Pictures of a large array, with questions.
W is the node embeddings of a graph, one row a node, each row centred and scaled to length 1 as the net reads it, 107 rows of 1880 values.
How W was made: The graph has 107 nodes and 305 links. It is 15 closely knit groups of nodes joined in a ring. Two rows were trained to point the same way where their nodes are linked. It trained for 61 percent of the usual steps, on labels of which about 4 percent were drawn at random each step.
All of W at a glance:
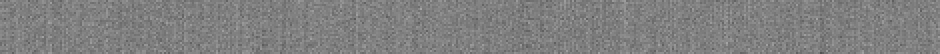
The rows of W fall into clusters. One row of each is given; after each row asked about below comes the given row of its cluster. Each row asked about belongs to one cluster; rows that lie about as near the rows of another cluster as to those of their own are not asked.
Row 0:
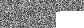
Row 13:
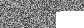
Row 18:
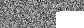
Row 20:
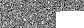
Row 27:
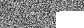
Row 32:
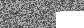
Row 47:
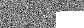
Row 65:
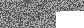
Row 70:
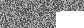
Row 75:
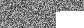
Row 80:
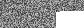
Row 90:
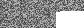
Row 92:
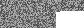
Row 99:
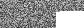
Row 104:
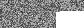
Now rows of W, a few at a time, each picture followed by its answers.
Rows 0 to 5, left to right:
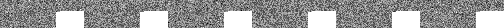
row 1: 92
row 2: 0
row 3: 27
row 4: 92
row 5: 75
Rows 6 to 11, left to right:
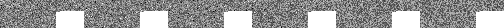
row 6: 13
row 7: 47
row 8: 32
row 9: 65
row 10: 70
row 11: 27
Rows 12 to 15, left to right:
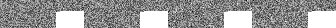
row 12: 0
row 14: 0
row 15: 27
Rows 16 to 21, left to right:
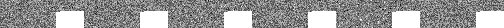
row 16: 90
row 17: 104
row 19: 99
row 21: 47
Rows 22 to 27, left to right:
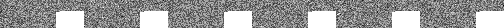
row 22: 18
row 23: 13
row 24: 80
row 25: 75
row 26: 104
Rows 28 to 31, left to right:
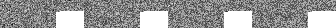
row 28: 13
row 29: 18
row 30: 92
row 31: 65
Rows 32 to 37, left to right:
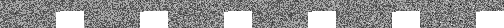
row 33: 99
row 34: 32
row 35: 65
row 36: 104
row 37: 0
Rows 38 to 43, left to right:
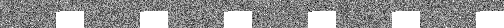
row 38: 104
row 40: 20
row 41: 47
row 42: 27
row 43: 75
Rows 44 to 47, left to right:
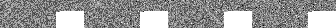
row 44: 13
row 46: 20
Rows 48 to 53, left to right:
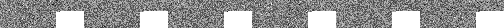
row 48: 70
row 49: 99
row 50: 13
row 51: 90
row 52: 20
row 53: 104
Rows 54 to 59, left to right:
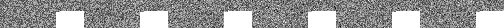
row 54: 18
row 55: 65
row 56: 75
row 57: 75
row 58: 13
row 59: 27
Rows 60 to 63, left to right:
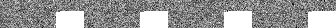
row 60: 90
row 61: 70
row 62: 65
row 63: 0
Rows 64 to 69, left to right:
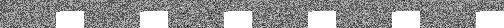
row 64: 80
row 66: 32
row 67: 47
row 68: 99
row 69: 92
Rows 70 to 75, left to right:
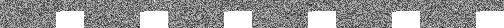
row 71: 90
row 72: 20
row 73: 75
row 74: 32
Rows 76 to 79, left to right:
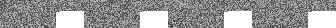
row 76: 80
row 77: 65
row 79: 99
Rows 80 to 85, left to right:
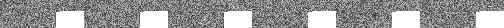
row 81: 80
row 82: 104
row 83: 90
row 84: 65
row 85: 27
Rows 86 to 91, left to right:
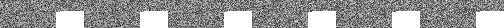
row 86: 32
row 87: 0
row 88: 0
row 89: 90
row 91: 90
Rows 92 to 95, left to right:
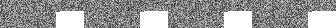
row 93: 13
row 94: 70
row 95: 90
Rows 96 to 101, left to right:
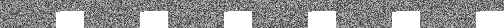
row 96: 32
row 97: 47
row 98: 18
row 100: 80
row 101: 75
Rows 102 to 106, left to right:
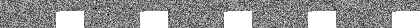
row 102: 0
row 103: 75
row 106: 13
